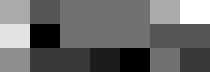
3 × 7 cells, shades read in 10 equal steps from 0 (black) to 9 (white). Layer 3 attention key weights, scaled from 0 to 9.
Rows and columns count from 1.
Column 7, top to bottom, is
9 3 2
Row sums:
36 26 16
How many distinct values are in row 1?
4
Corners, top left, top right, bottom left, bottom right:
6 9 5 2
